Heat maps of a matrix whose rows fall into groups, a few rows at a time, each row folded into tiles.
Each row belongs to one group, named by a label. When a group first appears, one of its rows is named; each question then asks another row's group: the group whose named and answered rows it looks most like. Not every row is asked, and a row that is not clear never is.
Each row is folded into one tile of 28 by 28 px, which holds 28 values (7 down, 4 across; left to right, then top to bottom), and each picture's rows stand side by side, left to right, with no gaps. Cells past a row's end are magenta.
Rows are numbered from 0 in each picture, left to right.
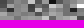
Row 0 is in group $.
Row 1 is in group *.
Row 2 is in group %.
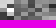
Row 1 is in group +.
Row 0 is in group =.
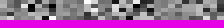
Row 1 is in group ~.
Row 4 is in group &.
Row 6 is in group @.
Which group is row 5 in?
$
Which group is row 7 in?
&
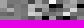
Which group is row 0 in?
=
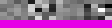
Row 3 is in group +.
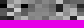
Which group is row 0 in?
+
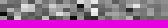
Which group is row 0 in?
*
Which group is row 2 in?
&
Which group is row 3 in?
=
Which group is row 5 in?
=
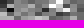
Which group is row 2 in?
=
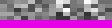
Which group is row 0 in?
%
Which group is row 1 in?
*
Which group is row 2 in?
=
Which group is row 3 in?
=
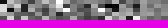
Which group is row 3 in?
+
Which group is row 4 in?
~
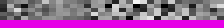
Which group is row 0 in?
+
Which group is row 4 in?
&
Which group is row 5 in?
~
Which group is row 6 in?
~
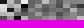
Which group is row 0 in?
&
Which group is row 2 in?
+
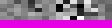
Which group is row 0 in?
@
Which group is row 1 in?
$
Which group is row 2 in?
~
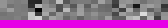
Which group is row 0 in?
=
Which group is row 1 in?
$
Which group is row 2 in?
*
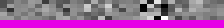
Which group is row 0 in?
$
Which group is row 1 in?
@
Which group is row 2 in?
$
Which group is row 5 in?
~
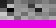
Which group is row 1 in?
$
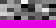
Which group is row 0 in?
&
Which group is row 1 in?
+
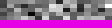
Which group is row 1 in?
*
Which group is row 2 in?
&
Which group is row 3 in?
%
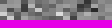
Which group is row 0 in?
&
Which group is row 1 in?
=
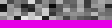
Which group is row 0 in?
~
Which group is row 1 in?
~
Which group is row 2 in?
*
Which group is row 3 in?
+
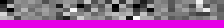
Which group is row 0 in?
$
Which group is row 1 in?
@
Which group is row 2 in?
+
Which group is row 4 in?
~
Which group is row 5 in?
$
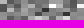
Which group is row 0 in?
*
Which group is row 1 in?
%
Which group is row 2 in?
%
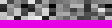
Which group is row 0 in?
~
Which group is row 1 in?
~
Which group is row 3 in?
+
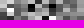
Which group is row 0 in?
=
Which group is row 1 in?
~
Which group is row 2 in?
*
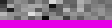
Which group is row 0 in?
$
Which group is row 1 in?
&
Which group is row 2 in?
*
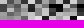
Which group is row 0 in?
*
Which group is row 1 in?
~
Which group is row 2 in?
~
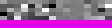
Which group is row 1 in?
+
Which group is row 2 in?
=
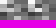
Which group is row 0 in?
=
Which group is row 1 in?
=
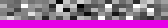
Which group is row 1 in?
&
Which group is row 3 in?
*
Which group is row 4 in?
*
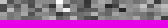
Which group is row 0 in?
*
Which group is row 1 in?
+
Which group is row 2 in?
=
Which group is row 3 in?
+
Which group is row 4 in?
$
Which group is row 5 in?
@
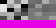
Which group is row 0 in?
&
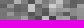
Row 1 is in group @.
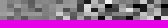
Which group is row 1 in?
$
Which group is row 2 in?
&
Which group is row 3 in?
&
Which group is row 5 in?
~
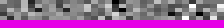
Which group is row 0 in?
*
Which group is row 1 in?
$
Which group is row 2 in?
$
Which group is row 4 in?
$
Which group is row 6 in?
*
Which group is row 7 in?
*
